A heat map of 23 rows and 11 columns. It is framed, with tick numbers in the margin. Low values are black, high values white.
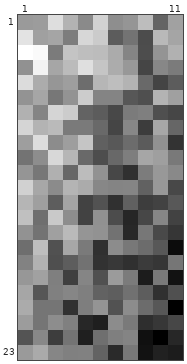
No regular stripes run through it. The values follow a bell shape. Neither half mirrors the other. The field climbs toward the top left. The ninth with the lowest average is the bottom right. No single row or column stands out from its neighbours. Overall the values sit about 50% of the way up the scale. The ninth with the highest average is the top left.
